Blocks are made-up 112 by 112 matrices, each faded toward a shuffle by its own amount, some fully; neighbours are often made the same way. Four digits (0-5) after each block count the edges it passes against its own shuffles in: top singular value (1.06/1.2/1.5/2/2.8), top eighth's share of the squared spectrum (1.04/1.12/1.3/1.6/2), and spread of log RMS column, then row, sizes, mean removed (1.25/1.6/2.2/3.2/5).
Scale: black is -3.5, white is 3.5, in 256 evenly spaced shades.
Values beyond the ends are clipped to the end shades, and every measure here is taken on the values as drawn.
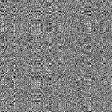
5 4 3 3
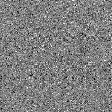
4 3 1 1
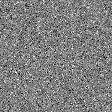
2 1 0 0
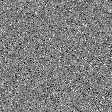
1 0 0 0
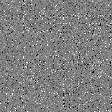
3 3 2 1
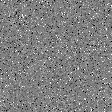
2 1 0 0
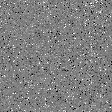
2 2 1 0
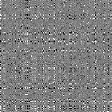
5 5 3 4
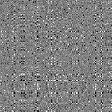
5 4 3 3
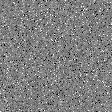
1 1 0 0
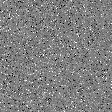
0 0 0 0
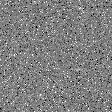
1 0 0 0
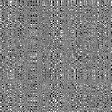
5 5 4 3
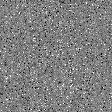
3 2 1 0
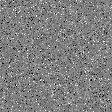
1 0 0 0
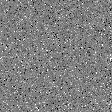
2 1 0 0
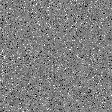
2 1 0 0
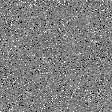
2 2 1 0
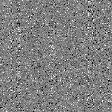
4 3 2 1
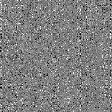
4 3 3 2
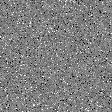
1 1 0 0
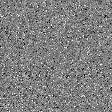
0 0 0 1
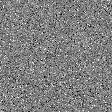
0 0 0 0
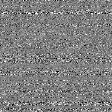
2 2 0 4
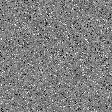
0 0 0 0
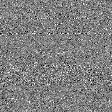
1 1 0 3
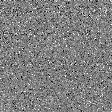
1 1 0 2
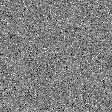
0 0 0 0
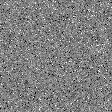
0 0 0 0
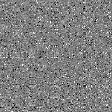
4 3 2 2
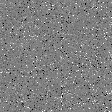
1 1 1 0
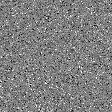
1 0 0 0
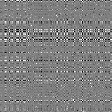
5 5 4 4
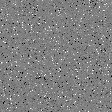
0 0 0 0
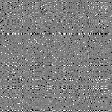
5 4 2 3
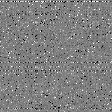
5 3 1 2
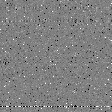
4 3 0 1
